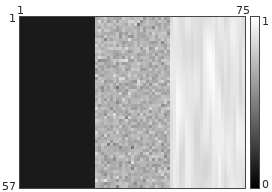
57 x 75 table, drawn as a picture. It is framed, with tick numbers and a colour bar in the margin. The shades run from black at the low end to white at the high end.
The table splits into one row of 3 panels. Panel 1,1: very low, flat. Panel 1,2: high, fine-grained. Panel 1,3: very high, streaked downward, faint in contrast.
